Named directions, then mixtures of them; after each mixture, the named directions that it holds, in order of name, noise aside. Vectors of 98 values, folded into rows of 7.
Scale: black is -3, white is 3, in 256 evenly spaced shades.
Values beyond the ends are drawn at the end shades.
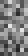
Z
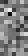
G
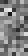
G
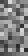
G, Z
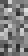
G, Z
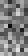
Z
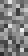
Z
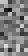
G, Z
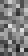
Z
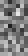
Z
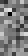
G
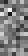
G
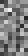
G, Z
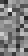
G, Z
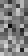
Z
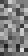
G, Z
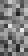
Z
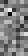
G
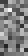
G, Z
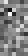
G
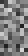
G, Z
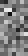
G
